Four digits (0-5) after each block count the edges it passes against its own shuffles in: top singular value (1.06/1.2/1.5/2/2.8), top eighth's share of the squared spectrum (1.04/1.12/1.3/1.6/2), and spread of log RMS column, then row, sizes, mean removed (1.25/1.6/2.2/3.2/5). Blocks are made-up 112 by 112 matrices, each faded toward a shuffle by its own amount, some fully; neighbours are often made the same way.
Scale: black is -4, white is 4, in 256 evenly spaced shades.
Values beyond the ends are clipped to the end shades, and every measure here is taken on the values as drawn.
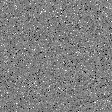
1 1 0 0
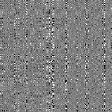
5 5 4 2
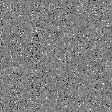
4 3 2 1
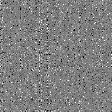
4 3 2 1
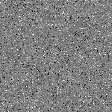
2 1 0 0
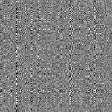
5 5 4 3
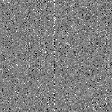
4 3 2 1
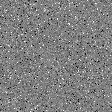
0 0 0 0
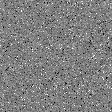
0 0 0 0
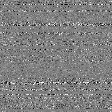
2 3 0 4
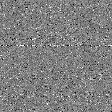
2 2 0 3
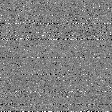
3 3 0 3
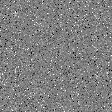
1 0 1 0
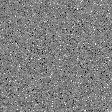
0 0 0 0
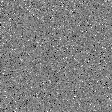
0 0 0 0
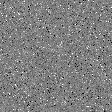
0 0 0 0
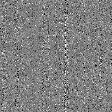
2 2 3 0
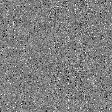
1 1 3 0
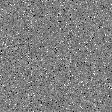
1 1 1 0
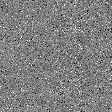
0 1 1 0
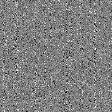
1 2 3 0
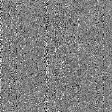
2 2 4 0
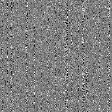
2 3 4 0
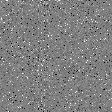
3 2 1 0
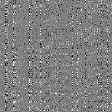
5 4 3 2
